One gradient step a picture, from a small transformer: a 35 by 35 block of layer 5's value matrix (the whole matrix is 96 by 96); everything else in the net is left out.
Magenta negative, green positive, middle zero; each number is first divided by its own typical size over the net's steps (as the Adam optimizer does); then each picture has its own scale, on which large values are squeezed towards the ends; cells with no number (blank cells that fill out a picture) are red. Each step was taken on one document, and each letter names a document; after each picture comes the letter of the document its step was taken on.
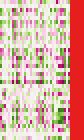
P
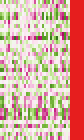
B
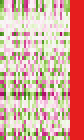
B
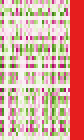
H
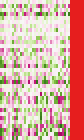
P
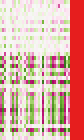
H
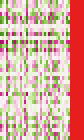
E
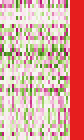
H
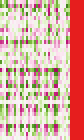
E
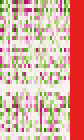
P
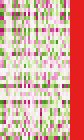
B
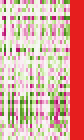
H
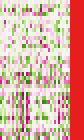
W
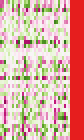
W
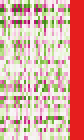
B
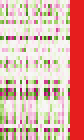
E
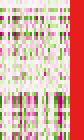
P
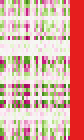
W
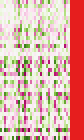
W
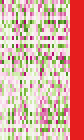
H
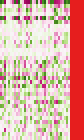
P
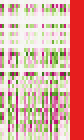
H
